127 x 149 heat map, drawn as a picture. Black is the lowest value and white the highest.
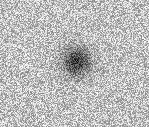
A single dip lies in the centre. No single row or column stands out from its neighbours. No regular stripes run through it. The centre is the ninth with the lowest average. The halves do not mirror each other. No overall slope runs across the table. There is no seam.
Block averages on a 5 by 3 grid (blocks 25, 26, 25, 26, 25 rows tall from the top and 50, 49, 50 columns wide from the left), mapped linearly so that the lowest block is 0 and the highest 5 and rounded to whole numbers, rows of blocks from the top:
555 | 545 | 505 | 545 | 555
